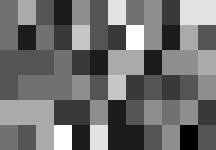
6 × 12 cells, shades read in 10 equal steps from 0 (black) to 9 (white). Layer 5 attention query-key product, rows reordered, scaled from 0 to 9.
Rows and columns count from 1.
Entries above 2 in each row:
10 8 9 10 8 8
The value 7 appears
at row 2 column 5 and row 4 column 7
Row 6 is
4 3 6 9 1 8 1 1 3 5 0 3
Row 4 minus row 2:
-1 3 0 2 -2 0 5 -7 -2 1 -3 2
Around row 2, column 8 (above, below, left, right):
4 6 2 5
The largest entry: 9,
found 2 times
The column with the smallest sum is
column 10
